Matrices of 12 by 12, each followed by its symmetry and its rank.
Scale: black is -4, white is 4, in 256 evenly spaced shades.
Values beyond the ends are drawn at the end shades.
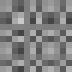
symmetric, rank one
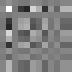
symmetric, rank one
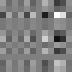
neither, rank one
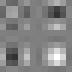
symmetric, rank one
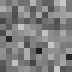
neither, full rank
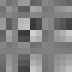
symmetric, rank one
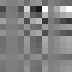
neither, rank one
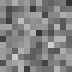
neither, full rank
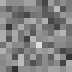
neither, full rank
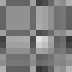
symmetric, rank one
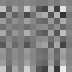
neither, rank one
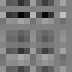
neither, rank one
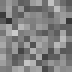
neither, full rank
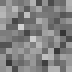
neither, full rank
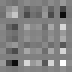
symmetric, rank one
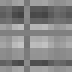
neither, rank one
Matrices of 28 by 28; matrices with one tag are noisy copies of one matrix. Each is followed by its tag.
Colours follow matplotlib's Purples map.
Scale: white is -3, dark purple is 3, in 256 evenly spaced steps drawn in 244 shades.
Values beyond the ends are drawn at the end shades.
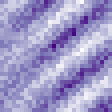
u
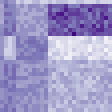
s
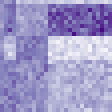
s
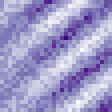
u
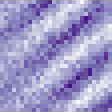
u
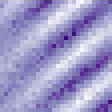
u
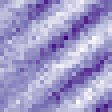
u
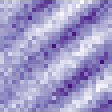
u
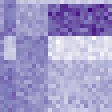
s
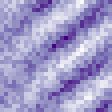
u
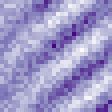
u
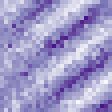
u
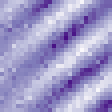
u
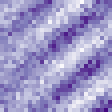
u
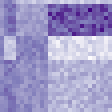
s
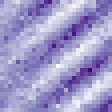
u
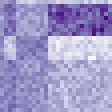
s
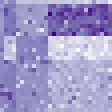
s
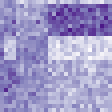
s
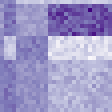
s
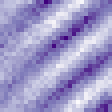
u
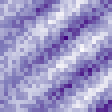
u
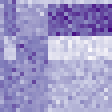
s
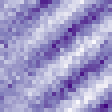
u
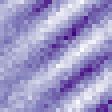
u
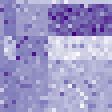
s
